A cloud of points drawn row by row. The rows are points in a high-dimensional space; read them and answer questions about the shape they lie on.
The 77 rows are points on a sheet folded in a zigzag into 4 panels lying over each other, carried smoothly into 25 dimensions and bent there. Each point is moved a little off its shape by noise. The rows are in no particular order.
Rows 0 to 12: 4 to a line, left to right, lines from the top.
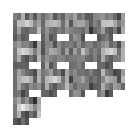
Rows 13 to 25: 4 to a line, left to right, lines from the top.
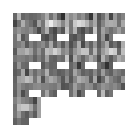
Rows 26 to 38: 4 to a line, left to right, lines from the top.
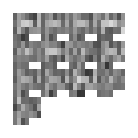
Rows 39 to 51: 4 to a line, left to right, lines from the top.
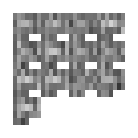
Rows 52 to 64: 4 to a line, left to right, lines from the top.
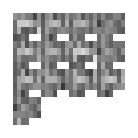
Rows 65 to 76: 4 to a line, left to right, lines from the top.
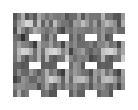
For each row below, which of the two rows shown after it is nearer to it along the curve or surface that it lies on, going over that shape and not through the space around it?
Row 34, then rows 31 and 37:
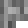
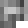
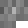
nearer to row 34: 31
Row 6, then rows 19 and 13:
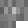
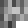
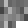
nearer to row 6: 19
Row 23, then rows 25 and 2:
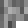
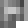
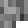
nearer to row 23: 25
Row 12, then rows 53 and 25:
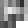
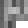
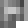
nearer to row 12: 25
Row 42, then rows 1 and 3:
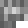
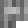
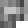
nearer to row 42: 1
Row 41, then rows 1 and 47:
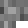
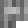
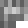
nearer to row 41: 1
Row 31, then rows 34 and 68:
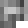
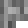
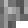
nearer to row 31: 34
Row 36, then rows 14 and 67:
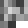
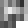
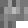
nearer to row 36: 14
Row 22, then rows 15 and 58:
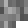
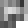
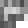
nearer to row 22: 15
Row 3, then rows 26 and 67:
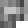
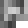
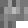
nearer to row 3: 26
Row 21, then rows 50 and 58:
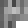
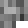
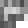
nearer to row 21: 58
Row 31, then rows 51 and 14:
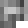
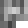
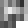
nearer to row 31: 14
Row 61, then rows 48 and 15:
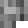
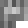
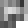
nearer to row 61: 15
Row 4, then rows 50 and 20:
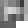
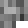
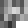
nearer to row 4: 50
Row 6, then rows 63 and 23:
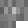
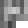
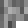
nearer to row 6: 63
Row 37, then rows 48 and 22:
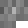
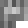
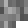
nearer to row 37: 48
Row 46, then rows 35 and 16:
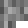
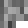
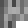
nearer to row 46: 35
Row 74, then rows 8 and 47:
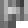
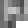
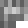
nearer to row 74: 8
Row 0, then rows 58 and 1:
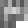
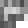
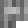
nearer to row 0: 58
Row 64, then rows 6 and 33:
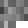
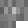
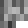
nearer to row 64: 33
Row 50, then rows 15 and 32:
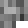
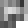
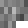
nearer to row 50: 15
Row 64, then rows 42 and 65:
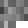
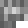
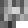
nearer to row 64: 65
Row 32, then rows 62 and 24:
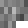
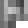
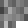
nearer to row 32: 24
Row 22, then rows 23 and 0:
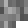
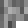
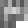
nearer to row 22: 23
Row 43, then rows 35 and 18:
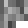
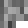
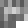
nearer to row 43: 35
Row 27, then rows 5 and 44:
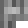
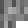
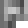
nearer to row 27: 5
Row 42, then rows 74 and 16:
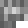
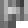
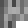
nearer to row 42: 16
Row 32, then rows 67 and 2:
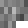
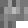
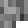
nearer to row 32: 67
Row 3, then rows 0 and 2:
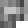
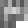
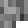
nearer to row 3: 2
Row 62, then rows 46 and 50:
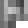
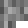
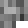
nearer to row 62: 50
